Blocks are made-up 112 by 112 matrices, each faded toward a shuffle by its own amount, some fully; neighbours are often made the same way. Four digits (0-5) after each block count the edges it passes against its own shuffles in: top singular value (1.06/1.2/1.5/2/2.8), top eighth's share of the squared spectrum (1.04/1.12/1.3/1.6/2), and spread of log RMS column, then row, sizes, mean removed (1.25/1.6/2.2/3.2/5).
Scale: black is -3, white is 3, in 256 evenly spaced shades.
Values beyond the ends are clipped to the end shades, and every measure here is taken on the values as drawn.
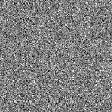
4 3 1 1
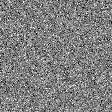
0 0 0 0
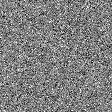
1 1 0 0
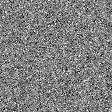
0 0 0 0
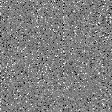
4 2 1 0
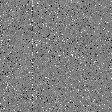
3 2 1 0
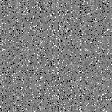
4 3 2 1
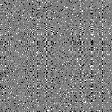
5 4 3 2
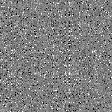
4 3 2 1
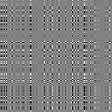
5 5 5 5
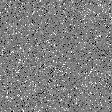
2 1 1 0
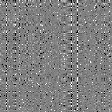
5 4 3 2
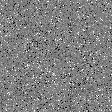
2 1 0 0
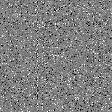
4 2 1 1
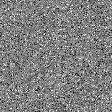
3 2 0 1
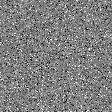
0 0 0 1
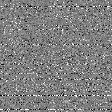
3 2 0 3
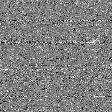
2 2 0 3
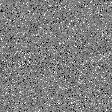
0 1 0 1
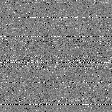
3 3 0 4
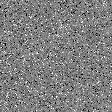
0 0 0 0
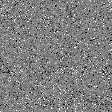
1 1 0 1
